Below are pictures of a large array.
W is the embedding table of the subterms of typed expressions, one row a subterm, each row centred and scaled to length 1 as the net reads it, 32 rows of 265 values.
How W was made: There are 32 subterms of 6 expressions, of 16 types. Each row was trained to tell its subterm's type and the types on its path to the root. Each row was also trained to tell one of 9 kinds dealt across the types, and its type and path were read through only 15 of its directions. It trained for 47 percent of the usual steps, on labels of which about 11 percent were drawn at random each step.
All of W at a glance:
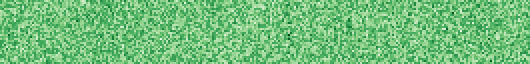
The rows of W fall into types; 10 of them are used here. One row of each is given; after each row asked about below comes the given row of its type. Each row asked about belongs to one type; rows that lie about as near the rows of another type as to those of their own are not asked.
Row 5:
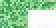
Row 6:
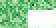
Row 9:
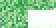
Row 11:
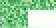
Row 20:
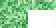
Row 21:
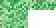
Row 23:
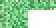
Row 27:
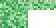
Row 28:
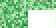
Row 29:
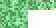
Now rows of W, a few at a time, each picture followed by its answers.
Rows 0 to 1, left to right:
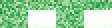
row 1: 23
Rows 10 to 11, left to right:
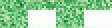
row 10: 21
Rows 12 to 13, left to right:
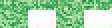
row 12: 21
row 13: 20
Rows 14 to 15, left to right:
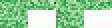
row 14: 27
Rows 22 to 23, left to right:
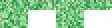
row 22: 27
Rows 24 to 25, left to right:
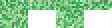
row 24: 9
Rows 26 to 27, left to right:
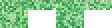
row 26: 9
